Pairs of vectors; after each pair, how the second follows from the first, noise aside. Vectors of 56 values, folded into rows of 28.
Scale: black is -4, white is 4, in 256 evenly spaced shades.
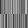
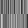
reversed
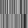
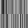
reversed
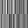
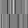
partly zeroed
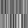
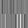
partly zeroed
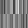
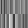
reversed
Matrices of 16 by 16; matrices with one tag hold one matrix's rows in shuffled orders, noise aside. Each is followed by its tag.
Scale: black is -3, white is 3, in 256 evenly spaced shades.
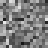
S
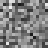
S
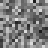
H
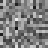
H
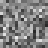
H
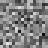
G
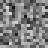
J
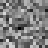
S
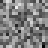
G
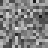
H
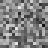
G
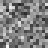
S
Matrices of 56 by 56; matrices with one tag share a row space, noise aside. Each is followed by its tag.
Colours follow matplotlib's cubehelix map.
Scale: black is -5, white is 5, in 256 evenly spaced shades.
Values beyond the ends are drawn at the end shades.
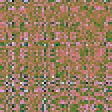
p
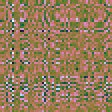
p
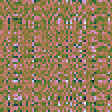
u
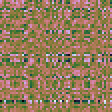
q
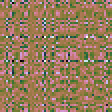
p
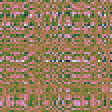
q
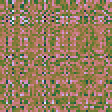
p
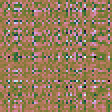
u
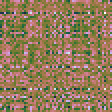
q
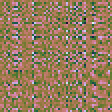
u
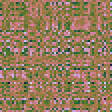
q
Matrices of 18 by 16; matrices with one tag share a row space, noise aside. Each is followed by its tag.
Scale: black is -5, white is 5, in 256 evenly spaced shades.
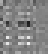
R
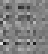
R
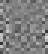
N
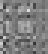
R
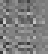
R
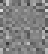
N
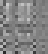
R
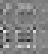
R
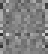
N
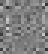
N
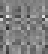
N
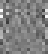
N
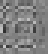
R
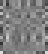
N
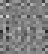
N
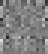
N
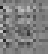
R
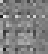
R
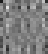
N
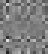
N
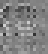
R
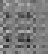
R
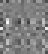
N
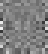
N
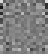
N
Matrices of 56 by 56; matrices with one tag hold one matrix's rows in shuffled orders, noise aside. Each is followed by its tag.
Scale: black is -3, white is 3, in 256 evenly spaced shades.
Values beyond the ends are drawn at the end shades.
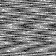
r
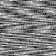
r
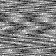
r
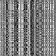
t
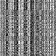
t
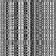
t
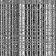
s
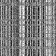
s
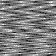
r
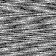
r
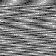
r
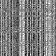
s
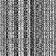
t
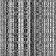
t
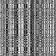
t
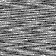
r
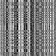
t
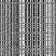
s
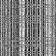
s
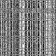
s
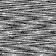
r
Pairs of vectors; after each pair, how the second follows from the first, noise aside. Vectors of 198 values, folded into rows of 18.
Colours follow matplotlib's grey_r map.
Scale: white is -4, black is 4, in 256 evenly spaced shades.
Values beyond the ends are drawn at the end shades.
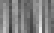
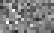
shuffled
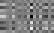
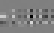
partly zeroed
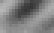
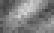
negated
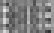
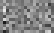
sign-scrambled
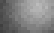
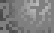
partly zeroed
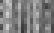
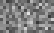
shuffled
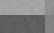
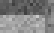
negated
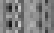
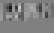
partly zeroed
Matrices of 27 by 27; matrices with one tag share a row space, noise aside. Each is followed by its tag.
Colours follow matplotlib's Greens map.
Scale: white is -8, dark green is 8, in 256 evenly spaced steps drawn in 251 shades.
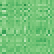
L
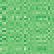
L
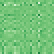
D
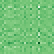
D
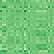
L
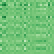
L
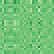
D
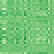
L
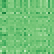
L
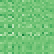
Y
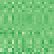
Y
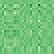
D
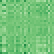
L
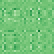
D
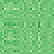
D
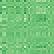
L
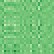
D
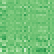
L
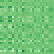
Y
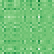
D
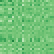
Y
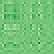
D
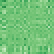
L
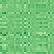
L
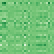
L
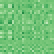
Y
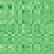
Y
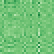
D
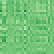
L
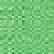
Y
